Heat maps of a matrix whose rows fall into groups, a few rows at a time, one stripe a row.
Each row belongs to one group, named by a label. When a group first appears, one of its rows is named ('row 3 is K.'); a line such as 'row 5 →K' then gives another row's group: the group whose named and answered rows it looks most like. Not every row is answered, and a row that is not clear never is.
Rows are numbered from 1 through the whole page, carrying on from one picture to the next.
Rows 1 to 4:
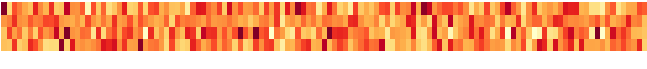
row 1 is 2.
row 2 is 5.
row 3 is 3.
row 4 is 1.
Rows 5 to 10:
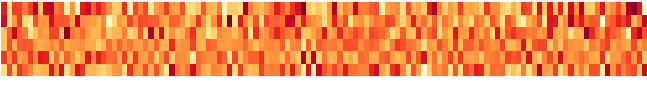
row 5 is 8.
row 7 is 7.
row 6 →2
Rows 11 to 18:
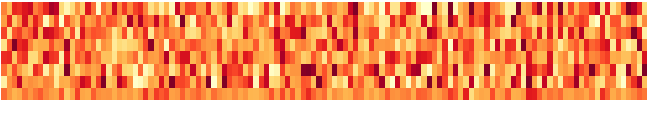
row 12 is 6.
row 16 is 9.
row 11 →5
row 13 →8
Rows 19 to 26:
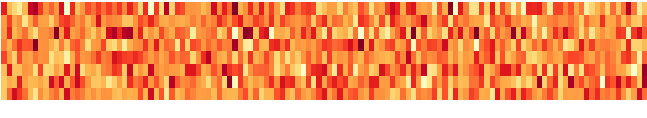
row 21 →6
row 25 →2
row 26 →7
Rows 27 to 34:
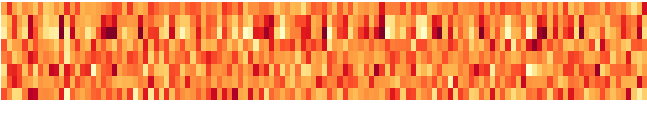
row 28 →1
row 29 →1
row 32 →3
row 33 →7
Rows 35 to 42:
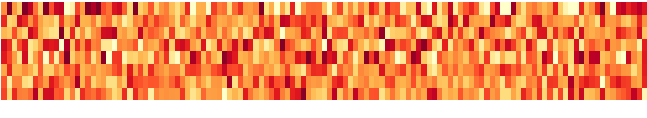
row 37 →1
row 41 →2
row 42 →8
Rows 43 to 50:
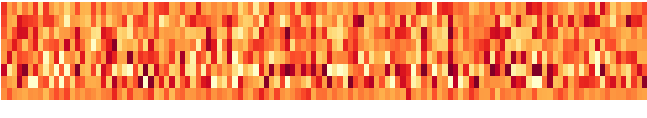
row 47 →6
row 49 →7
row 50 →5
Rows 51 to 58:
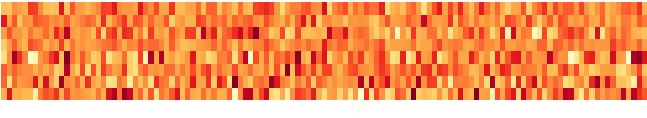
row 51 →1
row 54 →1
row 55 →7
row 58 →6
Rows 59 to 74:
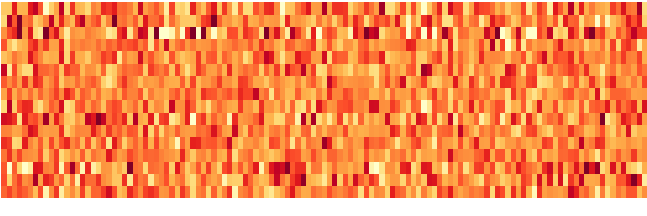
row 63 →1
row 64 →2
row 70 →9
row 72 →2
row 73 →8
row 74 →6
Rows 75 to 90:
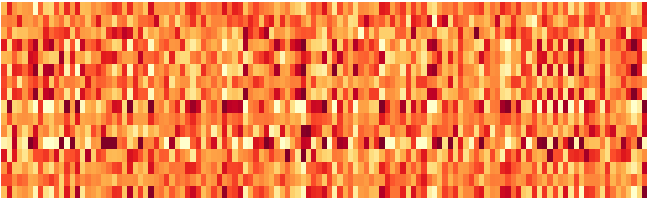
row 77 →6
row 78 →8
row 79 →1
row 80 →8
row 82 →8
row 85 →9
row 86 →1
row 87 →2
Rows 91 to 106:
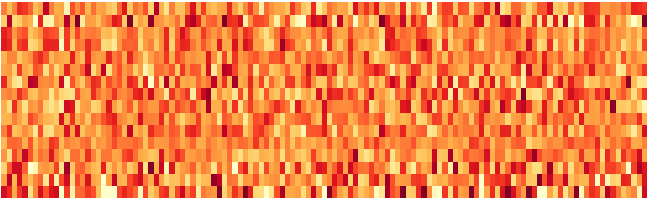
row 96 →9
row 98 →7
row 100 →1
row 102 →3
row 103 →5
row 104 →7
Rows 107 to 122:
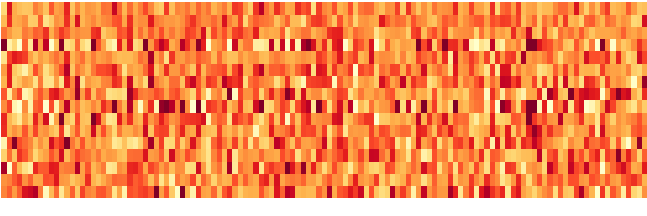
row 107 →5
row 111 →7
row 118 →7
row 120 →2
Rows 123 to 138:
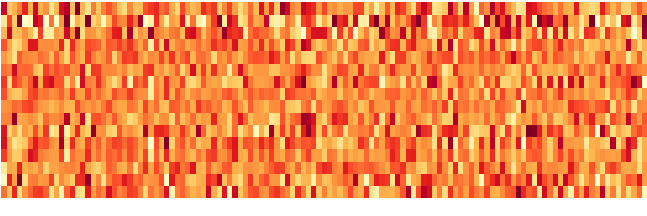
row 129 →8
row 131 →7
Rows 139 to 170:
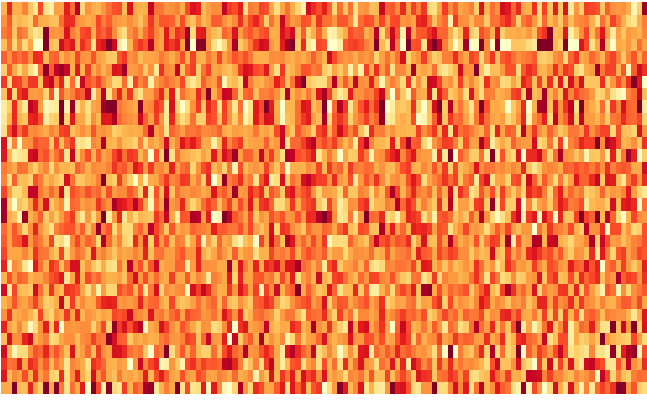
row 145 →8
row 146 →9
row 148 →1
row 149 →7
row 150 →9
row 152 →7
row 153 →9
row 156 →9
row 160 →2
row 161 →2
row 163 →1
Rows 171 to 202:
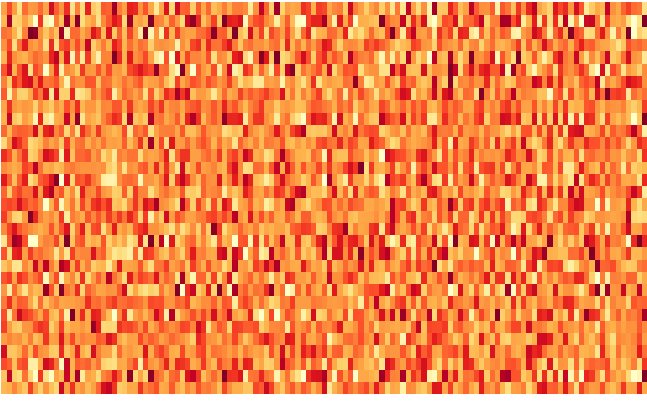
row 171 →5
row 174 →9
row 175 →5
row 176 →6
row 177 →5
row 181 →8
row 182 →7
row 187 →6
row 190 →7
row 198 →1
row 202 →1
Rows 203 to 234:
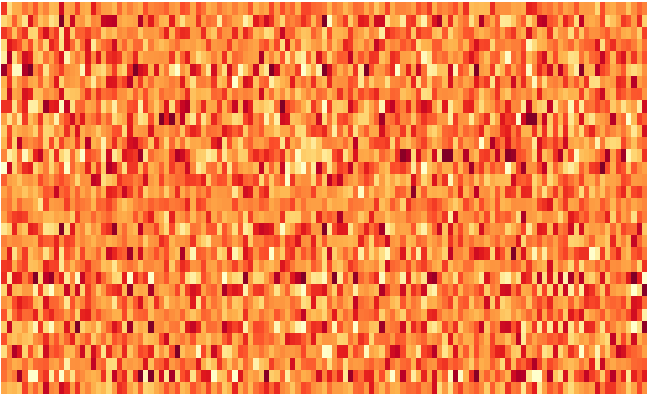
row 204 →1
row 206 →3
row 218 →6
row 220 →7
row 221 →1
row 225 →8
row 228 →8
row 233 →7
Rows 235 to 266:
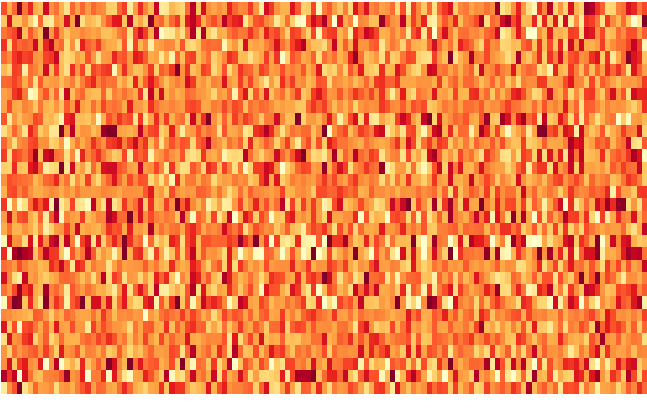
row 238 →8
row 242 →7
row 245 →1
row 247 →8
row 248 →1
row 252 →6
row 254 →3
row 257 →9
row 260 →9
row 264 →6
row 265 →9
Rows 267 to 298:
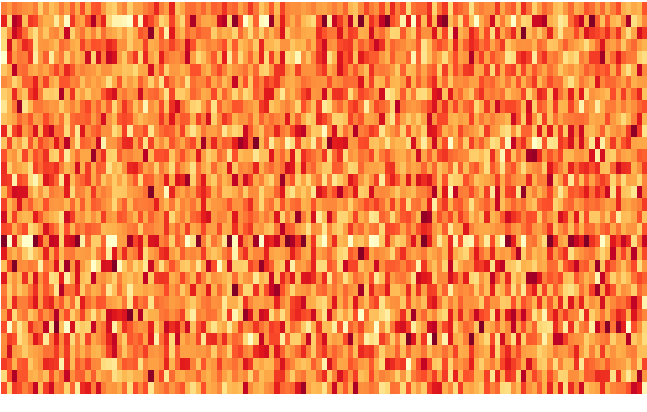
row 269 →7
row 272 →7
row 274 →1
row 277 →8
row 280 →2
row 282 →7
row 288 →3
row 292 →6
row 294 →5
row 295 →5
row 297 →7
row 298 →8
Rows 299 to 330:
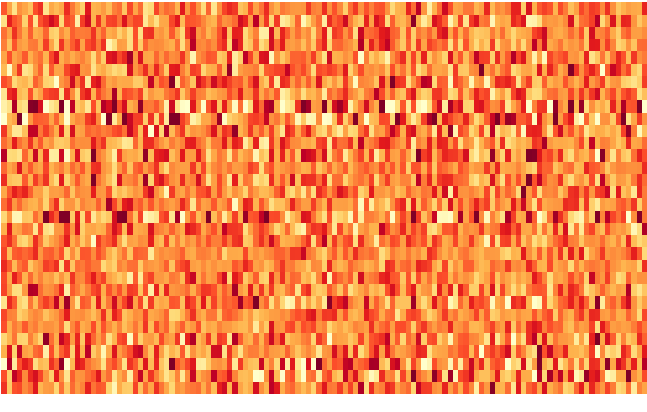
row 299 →9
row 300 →3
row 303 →6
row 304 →2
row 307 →1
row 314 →7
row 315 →6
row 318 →5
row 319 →8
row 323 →3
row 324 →9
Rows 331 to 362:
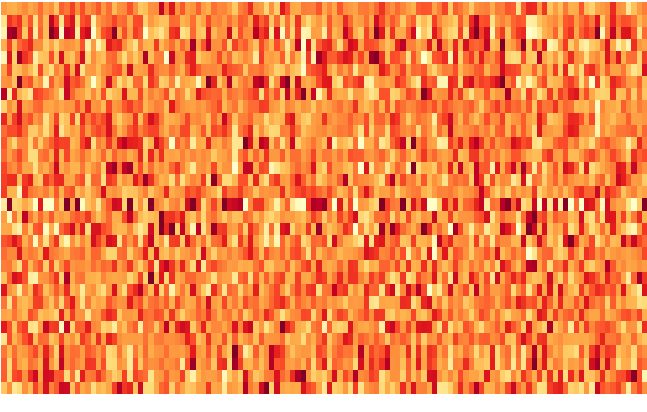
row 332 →3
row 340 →6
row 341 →6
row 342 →6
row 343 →7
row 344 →6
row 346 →9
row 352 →5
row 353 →7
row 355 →2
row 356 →1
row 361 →8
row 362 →6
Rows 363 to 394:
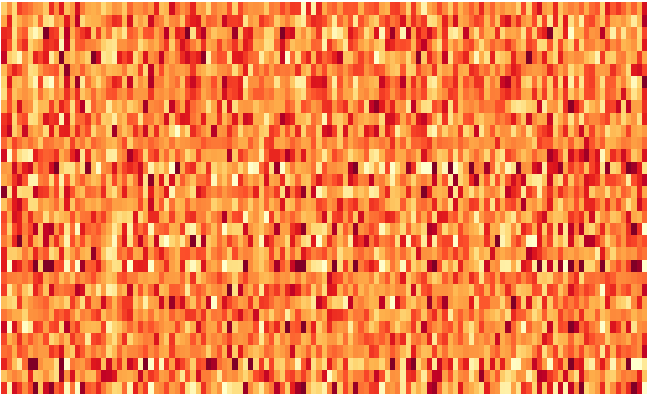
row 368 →7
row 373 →9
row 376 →5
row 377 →7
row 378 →2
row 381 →8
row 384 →8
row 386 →2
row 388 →3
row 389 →2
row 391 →2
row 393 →1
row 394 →8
